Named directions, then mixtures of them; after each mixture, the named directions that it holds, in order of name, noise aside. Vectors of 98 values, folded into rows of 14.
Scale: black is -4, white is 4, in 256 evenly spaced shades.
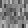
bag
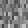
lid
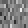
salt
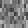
bag, lid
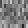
bag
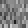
bag, salt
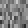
lid, salt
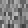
lid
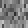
bag, lid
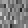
salt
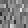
salt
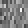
bag, salt
